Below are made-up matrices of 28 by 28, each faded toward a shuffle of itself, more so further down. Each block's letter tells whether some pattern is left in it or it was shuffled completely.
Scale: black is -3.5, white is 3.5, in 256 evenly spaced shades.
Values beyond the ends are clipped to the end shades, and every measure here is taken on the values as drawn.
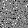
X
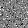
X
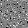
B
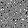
B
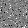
X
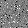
X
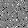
B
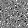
X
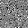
B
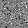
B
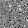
B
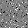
B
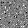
X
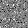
X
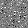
X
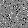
X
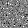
X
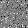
X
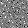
X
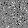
X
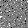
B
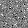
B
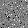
B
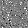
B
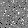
X
